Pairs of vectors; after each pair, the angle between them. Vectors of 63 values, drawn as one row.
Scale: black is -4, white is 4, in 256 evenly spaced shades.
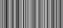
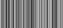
partly aligned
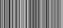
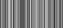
partly opposed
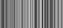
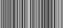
partly aligned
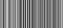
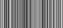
orthogonal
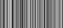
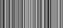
partly aligned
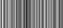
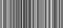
partly aligned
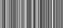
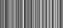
partly opposed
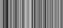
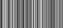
partly opposed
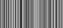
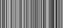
partly aligned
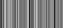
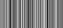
orthogonal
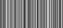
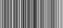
orthogonal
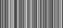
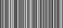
nearly parallel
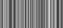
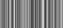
partly opposed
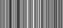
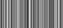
partly opposed
